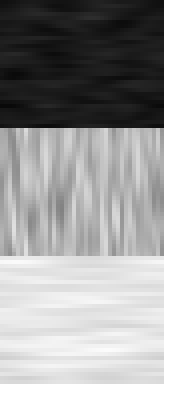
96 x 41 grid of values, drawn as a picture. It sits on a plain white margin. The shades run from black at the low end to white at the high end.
The table splits into 3 rows of 1 panel. Panel 1,1: very low, streaked across, faint in contrast. Panel 2,1: high, streaked downward. Panel 3,1: very high, streaked across, faint in contrast.
